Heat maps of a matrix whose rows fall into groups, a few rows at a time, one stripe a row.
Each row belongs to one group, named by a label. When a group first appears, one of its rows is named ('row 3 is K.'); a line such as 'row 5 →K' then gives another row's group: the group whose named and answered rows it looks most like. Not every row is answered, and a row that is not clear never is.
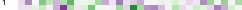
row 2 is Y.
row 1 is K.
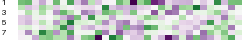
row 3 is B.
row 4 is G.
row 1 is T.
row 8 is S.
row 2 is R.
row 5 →K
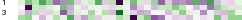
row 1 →K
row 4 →T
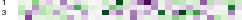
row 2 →S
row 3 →R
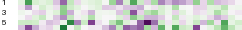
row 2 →K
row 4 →Y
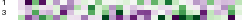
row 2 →G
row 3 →G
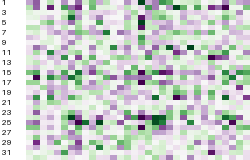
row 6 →T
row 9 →Y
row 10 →R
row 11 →B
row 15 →T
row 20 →B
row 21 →K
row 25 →G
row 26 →T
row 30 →G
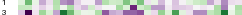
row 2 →T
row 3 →K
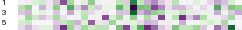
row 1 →Y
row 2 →T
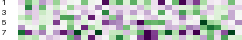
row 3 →R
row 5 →B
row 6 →B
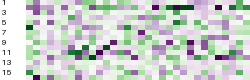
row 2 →R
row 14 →B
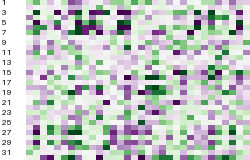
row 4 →B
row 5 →S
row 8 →R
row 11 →B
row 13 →G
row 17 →R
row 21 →S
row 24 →G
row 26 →K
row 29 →K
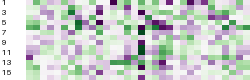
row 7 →Y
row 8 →R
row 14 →T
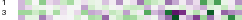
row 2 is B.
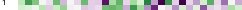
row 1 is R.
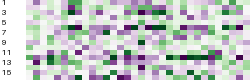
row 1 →K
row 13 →K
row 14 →T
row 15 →R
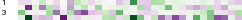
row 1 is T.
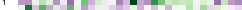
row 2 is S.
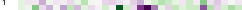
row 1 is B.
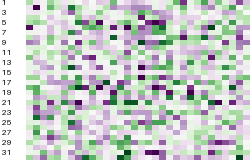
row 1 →R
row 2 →K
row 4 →T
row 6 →B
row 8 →R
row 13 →R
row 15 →R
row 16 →T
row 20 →R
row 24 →S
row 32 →S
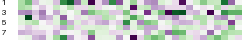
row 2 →T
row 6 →Y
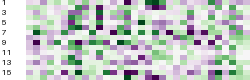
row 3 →G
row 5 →Y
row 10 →K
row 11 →G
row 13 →K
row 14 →S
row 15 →K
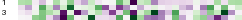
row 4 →Y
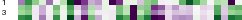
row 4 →T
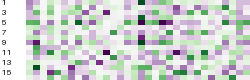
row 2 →B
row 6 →S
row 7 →R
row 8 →T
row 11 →S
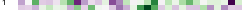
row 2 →G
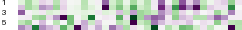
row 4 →Y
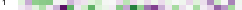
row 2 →Y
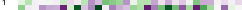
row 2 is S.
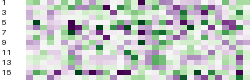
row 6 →G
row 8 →S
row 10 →G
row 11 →G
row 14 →Y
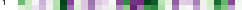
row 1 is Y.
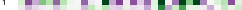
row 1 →R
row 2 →R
